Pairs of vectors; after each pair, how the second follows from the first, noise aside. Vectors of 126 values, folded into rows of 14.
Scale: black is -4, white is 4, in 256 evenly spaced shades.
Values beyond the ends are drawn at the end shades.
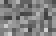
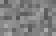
shrunk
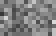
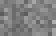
shrunk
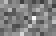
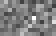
copied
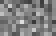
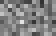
copied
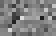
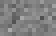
shrunk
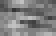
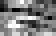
scaled up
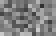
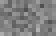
shrunk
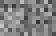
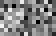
scaled up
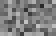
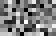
scaled up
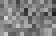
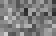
copied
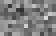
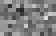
copied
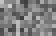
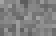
shrunk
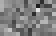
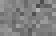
shrunk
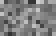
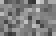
copied
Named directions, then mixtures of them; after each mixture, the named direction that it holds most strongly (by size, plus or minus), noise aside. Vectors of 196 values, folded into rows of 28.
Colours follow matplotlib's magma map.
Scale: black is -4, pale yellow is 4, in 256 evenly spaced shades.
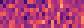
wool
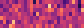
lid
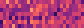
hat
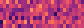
hat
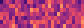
wool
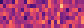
wool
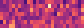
lid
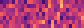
wool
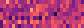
hat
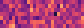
hat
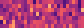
lid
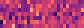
hat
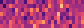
wool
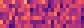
wool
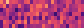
hat
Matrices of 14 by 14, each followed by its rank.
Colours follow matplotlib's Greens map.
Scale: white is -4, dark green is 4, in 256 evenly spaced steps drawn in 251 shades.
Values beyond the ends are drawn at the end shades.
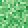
full rank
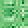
two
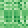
two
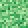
full rank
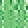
two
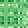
two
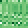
two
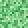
full rank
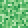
full rank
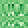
two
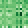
two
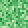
full rank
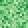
full rank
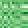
two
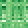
two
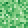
full rank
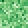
full rank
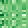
two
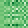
two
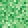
full rank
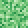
full rank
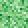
full rank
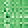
two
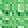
two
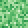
full rank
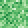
full rank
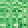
two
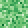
full rank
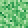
full rank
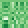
two
